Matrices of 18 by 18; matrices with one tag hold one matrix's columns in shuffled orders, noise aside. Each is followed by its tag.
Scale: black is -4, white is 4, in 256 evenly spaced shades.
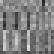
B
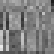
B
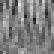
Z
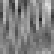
Z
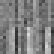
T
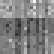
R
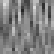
Z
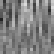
Z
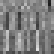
B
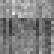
R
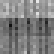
R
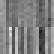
T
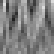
Z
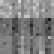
R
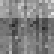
R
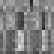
B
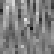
Z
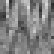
Z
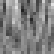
Z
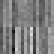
T
